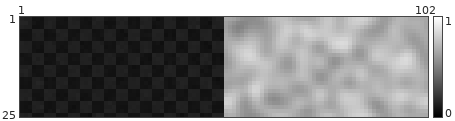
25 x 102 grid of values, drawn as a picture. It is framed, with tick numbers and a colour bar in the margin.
It is made of 1 by 2 panels. Panel 1,1: very low, checkered, faint in contrast. Panel 1,2: high, blotchy.
